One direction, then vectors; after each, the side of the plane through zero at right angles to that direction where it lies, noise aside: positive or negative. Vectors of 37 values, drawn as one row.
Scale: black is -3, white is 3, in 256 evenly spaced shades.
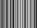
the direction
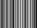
positive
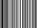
positive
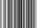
negative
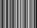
positive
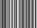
negative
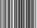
negative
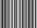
negative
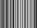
positive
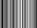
positive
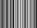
positive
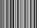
positive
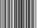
negative
